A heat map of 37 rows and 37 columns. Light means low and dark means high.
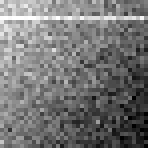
Row 5 stands out from the rest. The histogram is bell-shaped. No regular stripes run through it. The top left is the ninth with the lowest average. Neither half mirrors the other. Values rise toward the bottom right. The ninth with the highest average is the bottom right.
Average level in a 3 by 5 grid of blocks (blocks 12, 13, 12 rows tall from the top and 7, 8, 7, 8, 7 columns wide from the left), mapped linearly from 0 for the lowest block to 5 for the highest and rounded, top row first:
0 1 1 2 3 / 1 2 2 3 4 / 2 3 4 4 5
